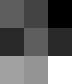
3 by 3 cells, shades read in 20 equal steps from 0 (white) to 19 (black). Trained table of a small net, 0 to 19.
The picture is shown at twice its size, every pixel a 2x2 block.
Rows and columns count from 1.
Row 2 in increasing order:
12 16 16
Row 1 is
12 14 19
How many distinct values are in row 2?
2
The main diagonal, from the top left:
12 12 0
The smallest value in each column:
7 8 0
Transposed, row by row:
12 16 7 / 14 12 8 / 19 16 0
